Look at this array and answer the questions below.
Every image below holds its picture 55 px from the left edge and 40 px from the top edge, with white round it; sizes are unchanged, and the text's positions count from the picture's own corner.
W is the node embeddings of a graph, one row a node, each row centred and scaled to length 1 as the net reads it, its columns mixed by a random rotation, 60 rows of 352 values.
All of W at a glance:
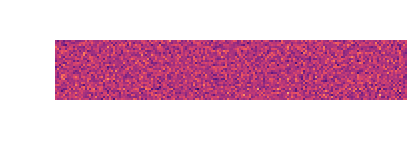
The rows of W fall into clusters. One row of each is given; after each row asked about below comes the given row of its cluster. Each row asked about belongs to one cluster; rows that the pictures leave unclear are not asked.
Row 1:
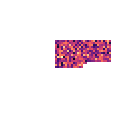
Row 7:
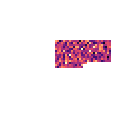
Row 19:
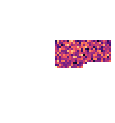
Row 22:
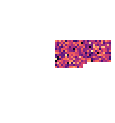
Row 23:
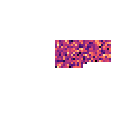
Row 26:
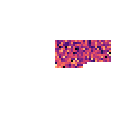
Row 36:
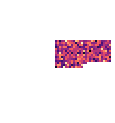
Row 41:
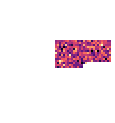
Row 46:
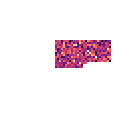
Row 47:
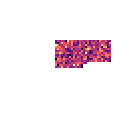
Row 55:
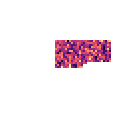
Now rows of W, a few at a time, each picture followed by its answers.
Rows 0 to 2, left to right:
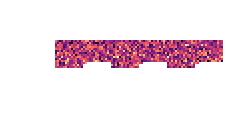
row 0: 7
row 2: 46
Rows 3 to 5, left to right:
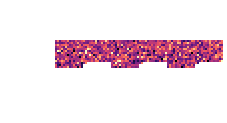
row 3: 47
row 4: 41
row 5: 23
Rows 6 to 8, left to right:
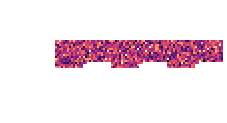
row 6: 19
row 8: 22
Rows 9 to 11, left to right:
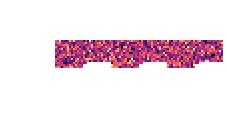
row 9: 19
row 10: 26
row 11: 7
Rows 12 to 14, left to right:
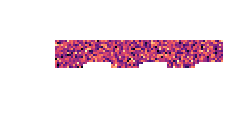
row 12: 47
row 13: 26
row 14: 55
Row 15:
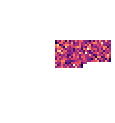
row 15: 47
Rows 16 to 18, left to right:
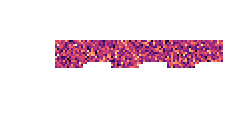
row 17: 1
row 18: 46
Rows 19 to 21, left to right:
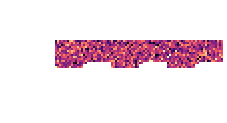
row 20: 7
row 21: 46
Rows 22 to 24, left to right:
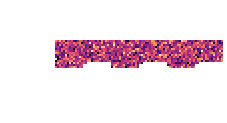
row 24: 19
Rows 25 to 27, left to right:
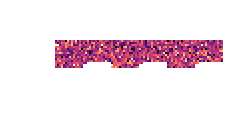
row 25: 47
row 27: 46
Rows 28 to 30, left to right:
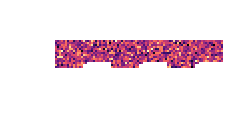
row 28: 1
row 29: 22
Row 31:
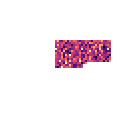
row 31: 55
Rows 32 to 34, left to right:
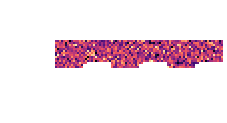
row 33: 7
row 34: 19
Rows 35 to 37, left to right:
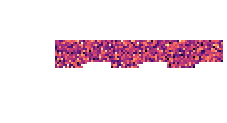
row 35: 36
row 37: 47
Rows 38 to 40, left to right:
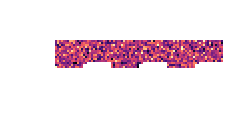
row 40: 1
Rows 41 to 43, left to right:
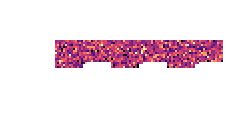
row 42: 47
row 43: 46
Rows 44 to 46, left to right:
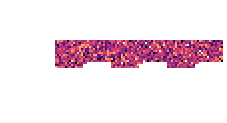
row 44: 19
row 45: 22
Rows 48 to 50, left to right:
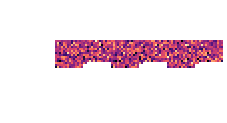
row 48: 23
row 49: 23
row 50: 46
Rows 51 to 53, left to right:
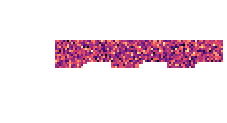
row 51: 55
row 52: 22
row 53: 41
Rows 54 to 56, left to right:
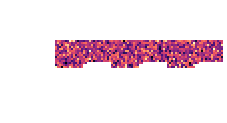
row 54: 19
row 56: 36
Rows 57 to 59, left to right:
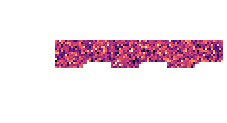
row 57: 22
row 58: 41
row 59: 55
